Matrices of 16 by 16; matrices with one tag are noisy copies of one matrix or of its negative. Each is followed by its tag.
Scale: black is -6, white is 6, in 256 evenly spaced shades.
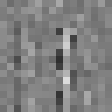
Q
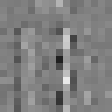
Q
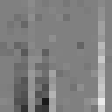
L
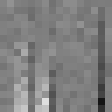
L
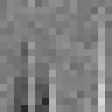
L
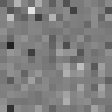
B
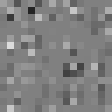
B
